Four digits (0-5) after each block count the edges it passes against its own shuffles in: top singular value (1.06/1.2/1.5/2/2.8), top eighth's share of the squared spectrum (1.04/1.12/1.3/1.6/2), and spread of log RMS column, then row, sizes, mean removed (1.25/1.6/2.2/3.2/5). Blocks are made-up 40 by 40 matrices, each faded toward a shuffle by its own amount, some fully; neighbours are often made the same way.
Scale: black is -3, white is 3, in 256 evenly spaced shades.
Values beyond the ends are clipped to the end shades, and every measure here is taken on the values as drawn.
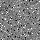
0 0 0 0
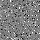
2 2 0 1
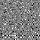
3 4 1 2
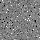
0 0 0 0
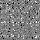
3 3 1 1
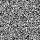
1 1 0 0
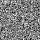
1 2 0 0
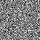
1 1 0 0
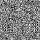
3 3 1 1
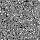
0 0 0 0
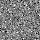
0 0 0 0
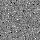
0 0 0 0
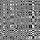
4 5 3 3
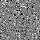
0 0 0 0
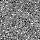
2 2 0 0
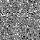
3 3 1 1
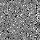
2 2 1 0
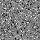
1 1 0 0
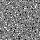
1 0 0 0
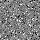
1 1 0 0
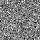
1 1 0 0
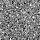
0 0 0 0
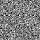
2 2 0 1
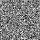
1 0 0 0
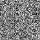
3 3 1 1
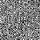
2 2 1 1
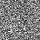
2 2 0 0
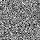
1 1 0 0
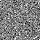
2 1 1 0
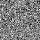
2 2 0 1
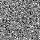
2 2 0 0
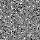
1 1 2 0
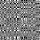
4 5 3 4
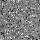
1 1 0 0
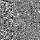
3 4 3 1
